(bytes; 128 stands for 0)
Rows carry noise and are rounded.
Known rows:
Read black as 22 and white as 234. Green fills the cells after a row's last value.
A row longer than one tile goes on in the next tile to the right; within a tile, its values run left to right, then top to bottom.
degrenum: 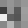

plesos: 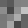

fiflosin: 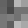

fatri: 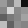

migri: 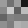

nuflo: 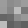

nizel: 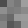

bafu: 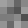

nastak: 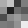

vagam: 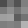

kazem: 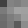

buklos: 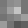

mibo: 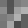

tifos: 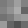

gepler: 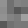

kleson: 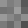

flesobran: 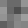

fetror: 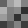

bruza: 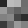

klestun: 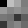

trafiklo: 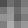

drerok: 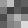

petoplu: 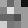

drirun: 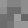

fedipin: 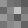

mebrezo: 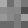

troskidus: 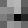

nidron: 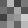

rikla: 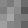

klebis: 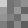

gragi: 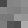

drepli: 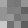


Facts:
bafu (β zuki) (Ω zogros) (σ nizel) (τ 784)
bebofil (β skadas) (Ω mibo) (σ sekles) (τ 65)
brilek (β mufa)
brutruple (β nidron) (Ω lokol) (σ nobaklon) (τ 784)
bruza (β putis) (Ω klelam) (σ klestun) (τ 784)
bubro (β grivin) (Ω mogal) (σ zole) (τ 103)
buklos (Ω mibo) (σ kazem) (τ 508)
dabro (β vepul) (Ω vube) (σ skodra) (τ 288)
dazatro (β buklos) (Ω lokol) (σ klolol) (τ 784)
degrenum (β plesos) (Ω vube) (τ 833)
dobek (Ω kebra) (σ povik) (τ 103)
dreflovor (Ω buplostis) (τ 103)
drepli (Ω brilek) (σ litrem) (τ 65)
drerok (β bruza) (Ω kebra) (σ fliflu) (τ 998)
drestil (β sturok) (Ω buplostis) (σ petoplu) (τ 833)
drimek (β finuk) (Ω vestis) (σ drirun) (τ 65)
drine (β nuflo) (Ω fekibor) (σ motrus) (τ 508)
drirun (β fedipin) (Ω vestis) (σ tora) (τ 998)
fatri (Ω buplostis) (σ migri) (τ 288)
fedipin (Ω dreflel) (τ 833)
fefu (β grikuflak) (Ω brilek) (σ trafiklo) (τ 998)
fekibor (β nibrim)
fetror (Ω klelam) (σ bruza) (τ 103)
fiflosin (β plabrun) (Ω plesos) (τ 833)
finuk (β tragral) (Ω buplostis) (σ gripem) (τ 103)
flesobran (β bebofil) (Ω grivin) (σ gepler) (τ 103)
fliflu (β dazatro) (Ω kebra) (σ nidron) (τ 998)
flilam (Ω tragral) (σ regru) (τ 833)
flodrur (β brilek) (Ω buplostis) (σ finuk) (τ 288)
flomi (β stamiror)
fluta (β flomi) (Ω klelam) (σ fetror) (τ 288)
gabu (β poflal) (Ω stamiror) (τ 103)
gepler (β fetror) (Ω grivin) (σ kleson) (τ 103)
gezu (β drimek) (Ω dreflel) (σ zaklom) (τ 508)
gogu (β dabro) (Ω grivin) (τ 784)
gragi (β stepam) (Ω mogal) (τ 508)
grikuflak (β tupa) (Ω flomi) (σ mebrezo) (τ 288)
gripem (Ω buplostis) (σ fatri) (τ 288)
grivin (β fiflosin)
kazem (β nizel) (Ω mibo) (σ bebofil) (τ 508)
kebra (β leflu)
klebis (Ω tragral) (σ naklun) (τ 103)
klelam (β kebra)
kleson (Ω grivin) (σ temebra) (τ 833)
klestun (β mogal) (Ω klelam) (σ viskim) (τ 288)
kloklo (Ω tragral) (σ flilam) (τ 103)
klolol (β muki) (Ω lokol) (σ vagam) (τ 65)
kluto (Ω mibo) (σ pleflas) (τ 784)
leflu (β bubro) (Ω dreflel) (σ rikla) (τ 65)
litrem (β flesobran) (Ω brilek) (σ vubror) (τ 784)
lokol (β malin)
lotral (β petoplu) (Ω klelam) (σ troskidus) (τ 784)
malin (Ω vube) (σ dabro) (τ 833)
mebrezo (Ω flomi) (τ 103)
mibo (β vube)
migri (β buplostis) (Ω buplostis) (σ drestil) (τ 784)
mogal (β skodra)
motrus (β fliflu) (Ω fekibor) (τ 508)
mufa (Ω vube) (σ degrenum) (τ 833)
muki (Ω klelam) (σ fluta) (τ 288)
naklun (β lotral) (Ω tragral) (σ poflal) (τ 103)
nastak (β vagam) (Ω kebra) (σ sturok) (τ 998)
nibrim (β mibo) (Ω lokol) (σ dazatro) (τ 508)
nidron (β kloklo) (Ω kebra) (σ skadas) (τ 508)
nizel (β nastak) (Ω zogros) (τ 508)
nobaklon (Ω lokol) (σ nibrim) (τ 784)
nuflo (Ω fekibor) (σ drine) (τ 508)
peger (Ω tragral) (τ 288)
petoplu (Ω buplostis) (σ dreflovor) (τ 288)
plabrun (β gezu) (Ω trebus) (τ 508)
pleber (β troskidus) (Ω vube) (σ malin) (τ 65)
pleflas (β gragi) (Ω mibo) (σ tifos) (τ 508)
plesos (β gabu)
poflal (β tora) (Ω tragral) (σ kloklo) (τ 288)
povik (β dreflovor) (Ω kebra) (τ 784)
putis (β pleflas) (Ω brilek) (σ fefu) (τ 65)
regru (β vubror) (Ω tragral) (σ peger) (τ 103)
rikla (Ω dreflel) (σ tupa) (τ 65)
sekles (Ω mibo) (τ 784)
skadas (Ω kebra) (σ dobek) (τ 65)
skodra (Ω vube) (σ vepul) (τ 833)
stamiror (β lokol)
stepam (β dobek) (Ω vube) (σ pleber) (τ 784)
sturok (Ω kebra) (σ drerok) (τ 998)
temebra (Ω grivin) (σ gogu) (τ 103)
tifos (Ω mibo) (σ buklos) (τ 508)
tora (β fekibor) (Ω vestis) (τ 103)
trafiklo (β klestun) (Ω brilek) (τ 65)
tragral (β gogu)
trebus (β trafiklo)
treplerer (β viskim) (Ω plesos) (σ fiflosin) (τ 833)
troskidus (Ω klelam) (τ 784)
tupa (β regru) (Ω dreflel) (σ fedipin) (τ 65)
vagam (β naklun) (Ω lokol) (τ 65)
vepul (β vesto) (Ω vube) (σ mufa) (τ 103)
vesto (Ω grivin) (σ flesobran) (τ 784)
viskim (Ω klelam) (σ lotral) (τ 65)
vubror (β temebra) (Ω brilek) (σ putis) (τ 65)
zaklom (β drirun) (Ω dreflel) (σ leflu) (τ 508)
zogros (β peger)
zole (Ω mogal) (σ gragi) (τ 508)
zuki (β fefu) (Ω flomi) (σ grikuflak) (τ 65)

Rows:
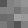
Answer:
motrus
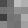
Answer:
plabrun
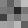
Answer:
drimek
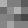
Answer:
sekles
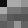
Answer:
fluta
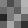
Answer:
tragral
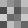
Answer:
vepul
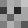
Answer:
dabro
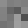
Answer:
litrem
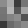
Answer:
fefu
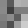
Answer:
bubro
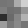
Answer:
gezu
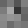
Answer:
vubror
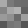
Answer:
temebra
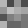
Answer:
buplostis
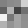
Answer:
pleber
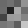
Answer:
kebra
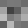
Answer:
gabu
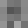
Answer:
treplerer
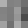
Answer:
nobaklon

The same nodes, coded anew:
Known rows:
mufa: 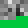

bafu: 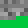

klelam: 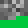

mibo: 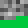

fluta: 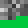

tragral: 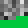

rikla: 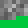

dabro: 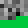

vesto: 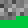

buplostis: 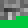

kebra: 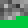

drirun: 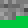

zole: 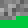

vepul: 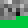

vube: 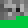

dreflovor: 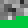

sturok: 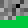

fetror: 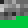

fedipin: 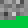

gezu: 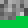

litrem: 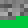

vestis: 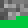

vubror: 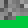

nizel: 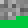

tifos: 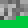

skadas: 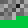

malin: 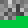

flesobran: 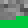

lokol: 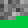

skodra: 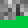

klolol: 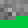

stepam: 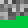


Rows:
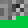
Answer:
nidron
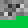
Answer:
povik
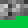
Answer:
bruza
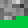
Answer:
fiflosin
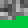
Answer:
migri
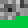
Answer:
drestil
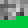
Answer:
vagam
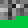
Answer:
klestun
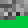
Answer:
gogu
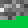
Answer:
muki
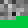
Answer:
klebis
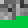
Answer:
flodrur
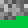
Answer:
putis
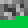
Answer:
finuk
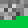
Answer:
sekles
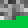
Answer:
peger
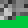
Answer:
poflal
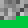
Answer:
kazem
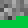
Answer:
nibrim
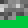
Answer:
viskim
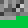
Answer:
dobek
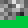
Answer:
lotral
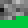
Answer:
grivin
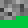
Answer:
leflu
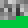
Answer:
degrenum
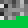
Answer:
regru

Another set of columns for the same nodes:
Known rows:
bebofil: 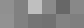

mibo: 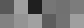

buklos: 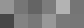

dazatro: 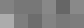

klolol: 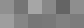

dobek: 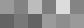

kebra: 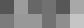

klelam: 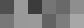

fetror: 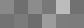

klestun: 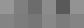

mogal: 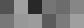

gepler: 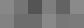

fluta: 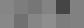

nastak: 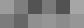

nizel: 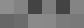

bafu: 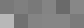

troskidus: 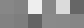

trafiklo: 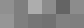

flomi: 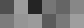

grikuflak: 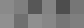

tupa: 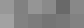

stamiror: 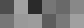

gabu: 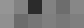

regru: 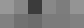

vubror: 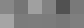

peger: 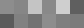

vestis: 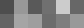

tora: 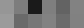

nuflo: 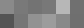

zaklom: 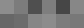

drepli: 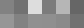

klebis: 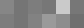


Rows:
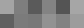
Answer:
nidron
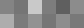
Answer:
treplerer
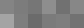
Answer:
migri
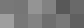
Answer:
pleber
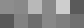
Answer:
petoplu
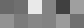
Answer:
drimek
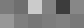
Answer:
leflu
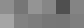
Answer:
putis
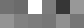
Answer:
fiflosin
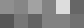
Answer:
dreflovor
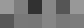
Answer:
kazem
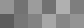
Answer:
sturok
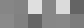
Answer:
sekles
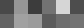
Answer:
vube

